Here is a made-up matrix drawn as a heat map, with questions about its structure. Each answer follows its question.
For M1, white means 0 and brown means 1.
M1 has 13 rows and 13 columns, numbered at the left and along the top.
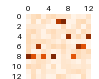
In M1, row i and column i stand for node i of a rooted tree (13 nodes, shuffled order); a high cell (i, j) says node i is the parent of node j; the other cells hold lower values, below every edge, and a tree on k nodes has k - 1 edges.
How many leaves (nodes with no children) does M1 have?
9
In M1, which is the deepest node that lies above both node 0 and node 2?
8
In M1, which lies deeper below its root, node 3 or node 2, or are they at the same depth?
node 2
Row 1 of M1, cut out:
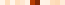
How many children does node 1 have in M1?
2
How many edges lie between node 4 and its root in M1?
0
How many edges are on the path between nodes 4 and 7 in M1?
3
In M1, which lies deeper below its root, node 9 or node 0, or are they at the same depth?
the same depth
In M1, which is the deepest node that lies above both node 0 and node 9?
8
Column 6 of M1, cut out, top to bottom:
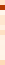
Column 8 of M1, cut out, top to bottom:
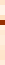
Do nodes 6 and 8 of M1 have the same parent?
no
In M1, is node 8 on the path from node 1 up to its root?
yes
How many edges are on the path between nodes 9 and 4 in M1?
2
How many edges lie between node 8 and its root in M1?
1
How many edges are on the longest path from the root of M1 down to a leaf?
4
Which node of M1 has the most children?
8
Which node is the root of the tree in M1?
4
